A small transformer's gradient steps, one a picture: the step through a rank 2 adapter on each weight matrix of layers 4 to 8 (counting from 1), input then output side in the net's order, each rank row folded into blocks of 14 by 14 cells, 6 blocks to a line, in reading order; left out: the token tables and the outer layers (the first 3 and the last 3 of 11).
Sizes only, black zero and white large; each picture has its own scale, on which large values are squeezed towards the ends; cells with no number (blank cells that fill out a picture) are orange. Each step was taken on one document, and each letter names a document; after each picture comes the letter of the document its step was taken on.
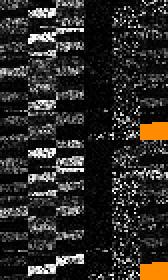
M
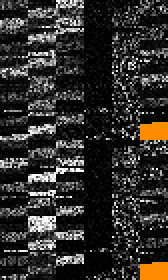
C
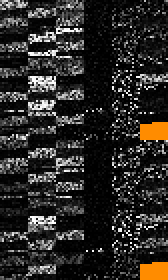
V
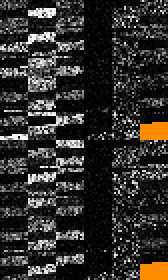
M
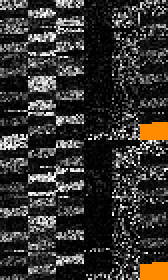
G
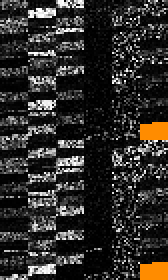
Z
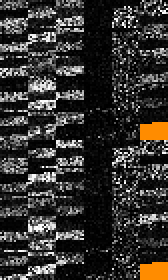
M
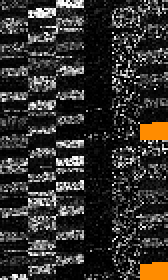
Z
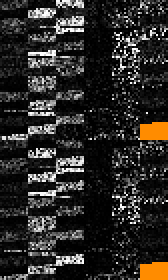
G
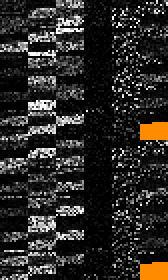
V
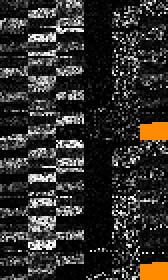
C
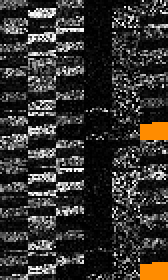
M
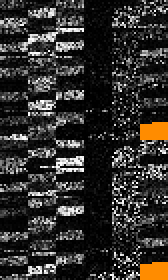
M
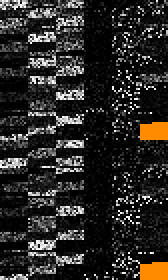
V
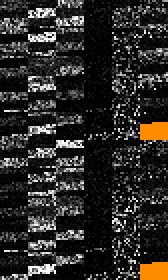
Z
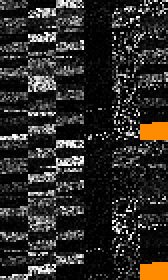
Z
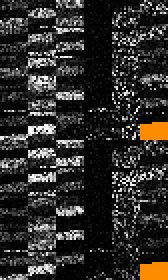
C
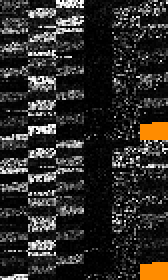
Z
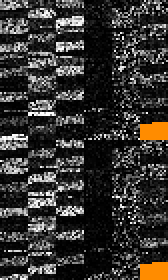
G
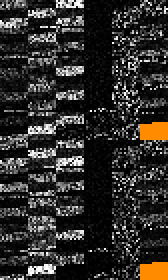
C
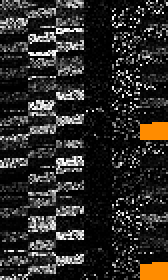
V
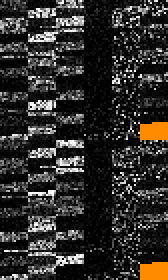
Z
